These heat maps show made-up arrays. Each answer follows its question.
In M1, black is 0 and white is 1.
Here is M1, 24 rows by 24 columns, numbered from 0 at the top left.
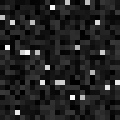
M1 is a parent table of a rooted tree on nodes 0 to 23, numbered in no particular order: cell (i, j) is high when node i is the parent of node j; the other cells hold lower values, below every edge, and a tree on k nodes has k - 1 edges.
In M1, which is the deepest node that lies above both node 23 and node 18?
19
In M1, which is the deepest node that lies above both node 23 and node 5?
10
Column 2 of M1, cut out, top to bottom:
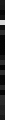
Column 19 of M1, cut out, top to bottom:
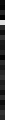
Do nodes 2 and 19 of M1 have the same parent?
yes
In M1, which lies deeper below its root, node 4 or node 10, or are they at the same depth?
node 4
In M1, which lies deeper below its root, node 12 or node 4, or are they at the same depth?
node 12
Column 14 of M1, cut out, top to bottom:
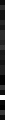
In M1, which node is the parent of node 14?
19
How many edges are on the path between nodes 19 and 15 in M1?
5
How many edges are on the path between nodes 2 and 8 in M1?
4
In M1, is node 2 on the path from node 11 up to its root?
no
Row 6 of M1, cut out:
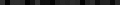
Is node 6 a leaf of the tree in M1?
yes
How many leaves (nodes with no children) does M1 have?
12
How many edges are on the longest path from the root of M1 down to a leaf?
10
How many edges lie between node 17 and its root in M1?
3
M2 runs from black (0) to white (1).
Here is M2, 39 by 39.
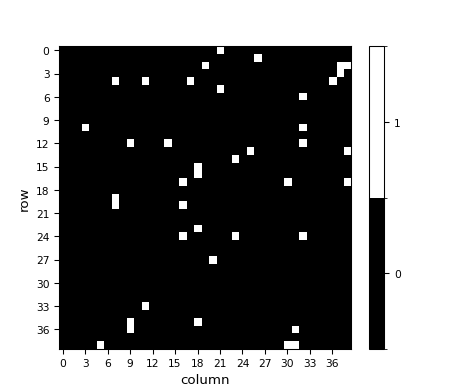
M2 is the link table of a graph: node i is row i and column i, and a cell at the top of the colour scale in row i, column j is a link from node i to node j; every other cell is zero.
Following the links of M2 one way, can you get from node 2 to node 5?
yes
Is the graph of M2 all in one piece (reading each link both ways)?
no
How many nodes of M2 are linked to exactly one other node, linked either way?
8
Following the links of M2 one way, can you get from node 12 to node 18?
yes
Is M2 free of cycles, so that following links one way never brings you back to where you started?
yes
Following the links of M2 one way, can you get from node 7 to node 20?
no
